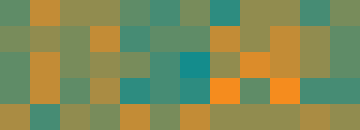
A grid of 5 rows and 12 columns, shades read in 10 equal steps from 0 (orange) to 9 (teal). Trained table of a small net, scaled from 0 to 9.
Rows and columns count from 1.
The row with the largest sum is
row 1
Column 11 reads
7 4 4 7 3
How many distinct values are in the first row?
6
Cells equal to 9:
1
